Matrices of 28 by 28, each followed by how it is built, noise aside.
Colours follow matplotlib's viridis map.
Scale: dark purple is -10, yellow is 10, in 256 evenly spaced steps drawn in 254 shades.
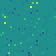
sparse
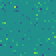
sparse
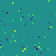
sparse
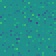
sparse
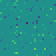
sparse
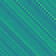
Toeplitz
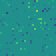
sparse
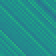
Toeplitz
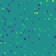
sparse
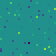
sparse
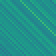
Toeplitz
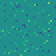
sparse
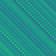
Toeplitz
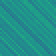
Toeplitz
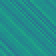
Toeplitz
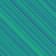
Toeplitz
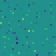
sparse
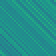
Toeplitz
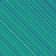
Toeplitz
